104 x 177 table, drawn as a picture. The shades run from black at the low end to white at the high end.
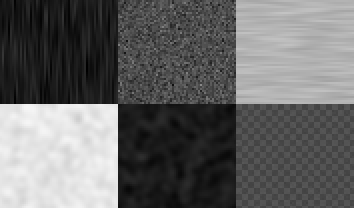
It is made of 2 by 3 panels. Panel 1,1: very low, streaked downward, faint in contrast. Panel 1,2: low, fine-grained. Panel 1,3: high, streaked across, faint in contrast. Panel 2,1: very high, blotchy, faint in contrast. Panel 2,2: very low, blotchy, faint in contrast. Panel 2,3: low, checkered, faint in contrast.
